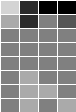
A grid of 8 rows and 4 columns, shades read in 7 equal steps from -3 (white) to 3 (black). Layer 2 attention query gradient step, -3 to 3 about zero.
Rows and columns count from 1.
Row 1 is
-2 2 3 3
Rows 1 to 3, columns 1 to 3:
-2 2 3 / -1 2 0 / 0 0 0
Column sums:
-3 1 2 3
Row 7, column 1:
0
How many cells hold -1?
6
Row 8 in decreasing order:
0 0 -1 -1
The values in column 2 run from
-1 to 2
